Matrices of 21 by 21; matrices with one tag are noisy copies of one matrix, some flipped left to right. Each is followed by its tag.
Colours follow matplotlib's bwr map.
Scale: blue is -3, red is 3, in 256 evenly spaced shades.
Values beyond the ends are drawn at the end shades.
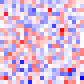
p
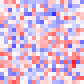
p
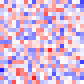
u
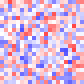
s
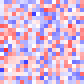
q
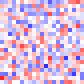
p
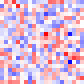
p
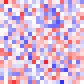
p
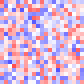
q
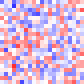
p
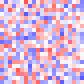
u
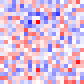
p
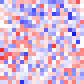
p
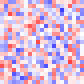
s
